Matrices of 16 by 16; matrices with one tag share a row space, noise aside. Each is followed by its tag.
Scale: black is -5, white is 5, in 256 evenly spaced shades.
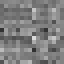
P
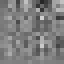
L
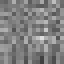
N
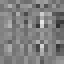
L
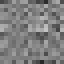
N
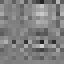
N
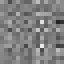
L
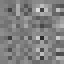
L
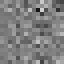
L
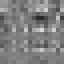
N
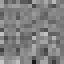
P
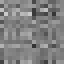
P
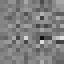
L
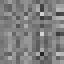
L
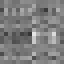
P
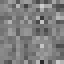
L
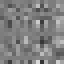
L
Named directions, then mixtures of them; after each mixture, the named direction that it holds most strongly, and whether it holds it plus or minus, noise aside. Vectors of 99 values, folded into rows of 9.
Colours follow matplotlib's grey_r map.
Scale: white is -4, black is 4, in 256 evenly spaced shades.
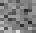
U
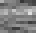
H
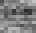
H, minus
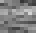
H, plus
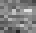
U, minus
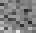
U, plus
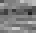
H, minus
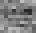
H, minus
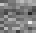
H, minus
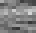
H, plus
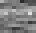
H, plus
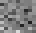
U, plus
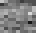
H, plus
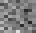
U, plus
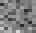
U, plus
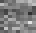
H, minus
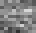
U, minus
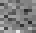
U, plus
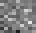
U, minus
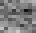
U, plus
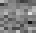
H, plus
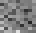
U, plus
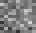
U, minus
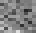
U, plus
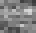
H, plus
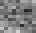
U, plus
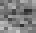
U, plus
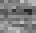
H, minus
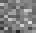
U, minus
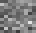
U, minus
